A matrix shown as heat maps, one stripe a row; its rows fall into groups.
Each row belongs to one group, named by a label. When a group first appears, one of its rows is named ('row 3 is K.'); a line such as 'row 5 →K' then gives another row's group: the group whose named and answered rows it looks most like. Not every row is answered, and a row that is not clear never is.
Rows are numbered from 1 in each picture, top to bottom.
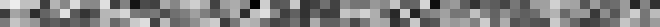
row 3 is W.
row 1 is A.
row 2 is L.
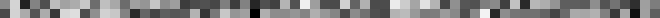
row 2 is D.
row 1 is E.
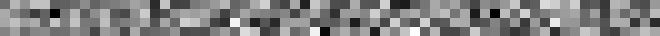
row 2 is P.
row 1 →W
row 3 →A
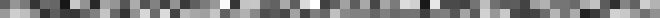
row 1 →E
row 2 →W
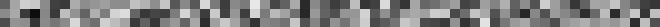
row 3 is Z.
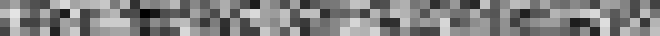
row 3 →L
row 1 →Z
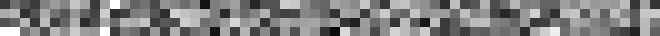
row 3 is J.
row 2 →P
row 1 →Z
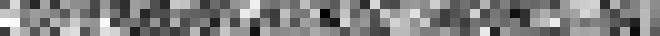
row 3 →E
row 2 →E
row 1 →P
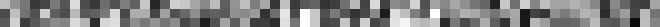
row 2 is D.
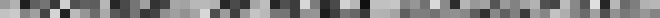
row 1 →P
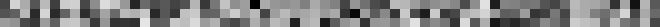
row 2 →J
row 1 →D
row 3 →P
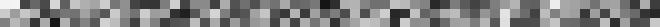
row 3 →L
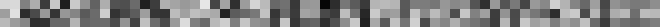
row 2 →P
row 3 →P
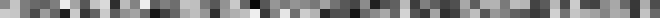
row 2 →J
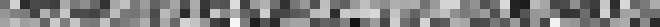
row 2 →L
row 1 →L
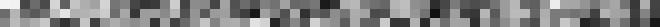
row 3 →W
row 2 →Z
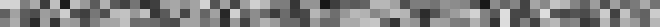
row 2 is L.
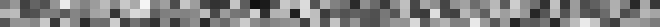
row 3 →D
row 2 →J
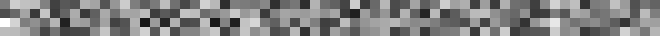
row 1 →W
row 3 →E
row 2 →J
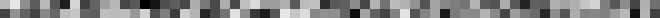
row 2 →J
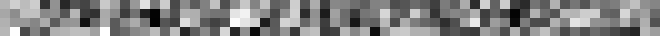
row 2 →A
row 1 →W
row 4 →E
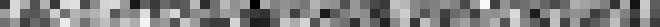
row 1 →D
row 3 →J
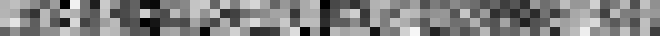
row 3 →D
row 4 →Z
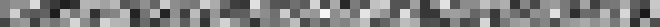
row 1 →W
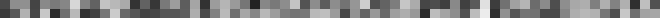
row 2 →D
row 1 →Z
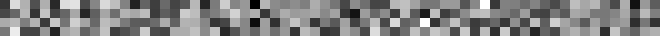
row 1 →D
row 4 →P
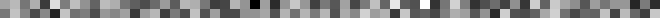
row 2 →L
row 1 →A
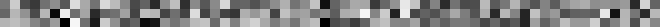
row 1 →Z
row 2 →L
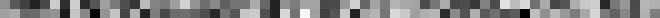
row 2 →E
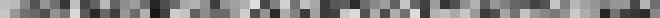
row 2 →P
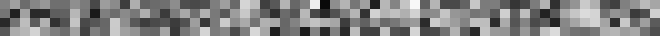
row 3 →D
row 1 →E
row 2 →P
